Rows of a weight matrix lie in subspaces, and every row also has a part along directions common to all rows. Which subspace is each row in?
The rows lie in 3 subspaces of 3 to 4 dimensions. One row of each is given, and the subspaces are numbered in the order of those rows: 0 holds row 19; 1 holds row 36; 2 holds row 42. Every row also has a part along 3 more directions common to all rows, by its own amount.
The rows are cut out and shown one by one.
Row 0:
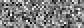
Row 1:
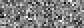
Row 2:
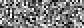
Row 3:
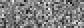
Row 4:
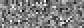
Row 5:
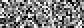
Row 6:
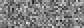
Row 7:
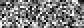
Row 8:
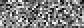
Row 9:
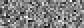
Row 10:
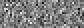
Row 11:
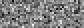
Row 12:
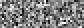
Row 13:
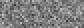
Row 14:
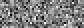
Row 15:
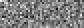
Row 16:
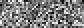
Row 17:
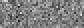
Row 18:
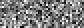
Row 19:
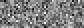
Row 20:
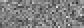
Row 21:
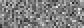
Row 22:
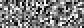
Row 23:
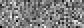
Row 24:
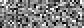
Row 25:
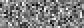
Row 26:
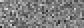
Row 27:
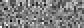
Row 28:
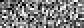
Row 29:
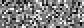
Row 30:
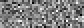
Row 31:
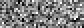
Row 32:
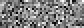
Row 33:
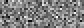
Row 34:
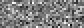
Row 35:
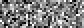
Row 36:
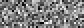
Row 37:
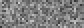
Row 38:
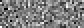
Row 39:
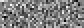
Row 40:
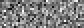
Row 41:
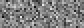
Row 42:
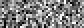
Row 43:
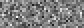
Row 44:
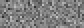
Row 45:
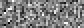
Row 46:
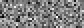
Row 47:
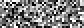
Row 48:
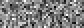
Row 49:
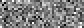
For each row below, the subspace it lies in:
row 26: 1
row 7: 0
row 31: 1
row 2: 0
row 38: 1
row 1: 2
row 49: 2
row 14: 0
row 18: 2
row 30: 0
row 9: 2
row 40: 1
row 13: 1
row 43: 1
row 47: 0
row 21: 0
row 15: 1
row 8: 0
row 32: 0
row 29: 2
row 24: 0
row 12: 1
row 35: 2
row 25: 1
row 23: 0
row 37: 1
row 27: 1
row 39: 1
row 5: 2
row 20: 0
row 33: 2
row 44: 2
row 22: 1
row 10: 0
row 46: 2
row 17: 0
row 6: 0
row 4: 1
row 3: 2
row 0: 0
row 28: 1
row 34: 0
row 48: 2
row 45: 1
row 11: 2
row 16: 0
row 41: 2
